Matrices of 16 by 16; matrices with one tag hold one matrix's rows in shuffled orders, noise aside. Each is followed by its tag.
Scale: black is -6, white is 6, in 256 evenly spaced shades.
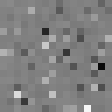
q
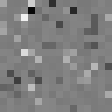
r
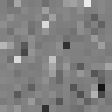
q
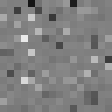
r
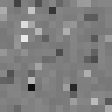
r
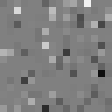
q
